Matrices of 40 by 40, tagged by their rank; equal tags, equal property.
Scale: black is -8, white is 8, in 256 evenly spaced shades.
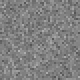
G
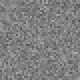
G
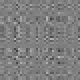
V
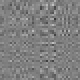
V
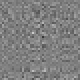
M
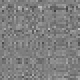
M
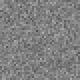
G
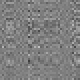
V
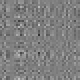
V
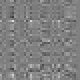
V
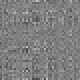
M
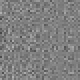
M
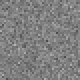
G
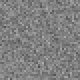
G
